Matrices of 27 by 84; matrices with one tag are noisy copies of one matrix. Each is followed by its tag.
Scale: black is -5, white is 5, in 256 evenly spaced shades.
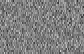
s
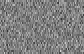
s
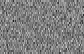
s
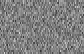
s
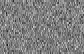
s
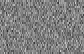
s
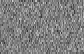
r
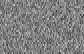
s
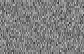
s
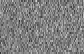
r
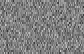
s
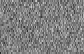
r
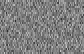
s
